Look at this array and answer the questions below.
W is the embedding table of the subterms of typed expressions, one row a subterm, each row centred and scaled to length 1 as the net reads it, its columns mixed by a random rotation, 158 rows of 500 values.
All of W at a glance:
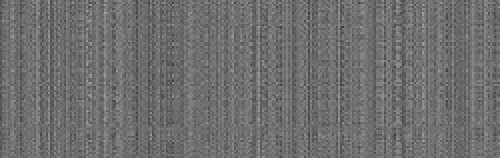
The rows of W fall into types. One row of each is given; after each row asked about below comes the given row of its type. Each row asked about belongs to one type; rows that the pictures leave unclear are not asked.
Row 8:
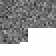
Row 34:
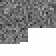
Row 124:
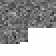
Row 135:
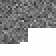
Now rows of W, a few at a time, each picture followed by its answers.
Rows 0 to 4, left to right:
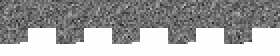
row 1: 135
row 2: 34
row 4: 124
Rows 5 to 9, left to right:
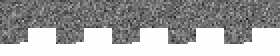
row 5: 135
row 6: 135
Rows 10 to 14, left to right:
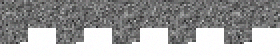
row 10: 124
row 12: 135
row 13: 135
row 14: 124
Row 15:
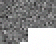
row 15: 8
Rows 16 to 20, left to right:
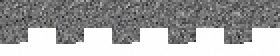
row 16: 34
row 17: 8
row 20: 124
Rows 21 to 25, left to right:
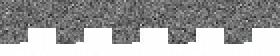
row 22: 135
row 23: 34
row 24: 8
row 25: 135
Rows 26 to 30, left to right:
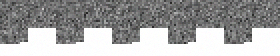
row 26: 124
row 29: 124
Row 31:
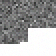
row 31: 135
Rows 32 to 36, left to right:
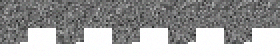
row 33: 124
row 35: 8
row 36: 8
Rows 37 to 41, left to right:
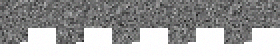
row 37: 8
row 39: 34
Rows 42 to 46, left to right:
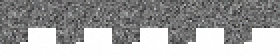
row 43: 124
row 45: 135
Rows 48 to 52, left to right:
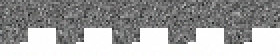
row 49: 8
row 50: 8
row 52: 124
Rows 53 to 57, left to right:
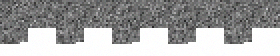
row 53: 135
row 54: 124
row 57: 124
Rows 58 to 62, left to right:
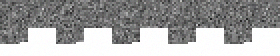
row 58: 124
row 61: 34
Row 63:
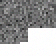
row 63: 34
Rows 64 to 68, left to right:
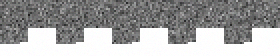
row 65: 34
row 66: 135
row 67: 124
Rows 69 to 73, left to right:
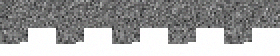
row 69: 8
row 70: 8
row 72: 34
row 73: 124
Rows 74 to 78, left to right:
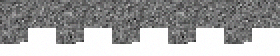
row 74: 135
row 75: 124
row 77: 124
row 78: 135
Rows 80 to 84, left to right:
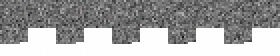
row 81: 34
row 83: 124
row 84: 124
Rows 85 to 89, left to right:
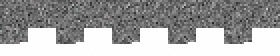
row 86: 135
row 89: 124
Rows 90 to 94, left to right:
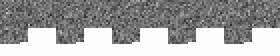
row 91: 8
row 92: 8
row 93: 135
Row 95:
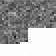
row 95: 124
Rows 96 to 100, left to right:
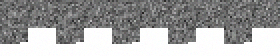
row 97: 135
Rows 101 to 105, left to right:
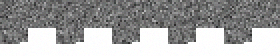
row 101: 8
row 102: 124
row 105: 8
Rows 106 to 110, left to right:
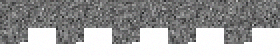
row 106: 124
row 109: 8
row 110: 34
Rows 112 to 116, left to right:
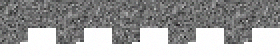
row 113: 135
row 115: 34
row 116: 135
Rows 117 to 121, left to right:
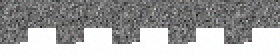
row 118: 34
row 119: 124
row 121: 135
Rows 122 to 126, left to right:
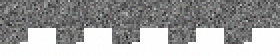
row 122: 34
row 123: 34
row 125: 34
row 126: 135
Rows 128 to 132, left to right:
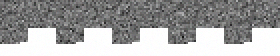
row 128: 135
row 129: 8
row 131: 124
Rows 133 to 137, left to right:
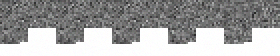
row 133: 135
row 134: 135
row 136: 8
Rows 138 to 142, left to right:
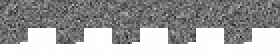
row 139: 135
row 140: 124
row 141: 8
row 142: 34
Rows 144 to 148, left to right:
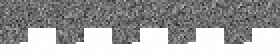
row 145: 8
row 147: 34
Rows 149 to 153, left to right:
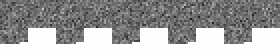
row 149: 124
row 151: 124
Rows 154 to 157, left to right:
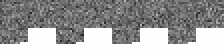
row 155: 8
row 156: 34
